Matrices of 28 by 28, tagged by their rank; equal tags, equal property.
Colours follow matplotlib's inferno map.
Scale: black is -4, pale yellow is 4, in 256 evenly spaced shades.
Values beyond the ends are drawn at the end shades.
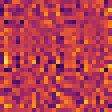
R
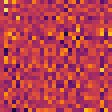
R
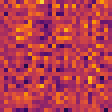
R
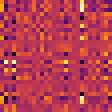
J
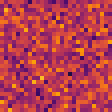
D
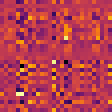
J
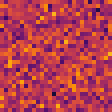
D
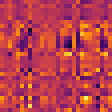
J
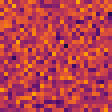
D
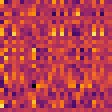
J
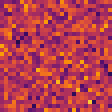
D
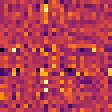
R
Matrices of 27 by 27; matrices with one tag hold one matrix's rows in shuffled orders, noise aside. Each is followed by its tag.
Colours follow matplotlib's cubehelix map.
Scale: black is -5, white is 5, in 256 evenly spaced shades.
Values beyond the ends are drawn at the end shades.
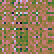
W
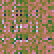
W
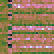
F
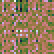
W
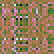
W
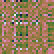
W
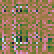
W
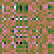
W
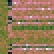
F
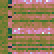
F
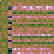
F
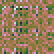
W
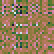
W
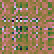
W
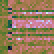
F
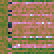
F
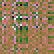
W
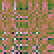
W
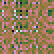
W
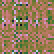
W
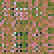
W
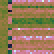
F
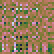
W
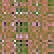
W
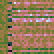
F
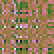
W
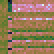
F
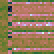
F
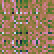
W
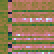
F
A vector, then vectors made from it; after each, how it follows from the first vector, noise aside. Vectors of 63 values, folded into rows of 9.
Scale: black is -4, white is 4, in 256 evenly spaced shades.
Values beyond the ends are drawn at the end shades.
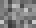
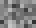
negated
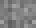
shrunk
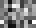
scaled up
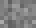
shrunk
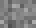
shrunk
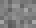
shrunk
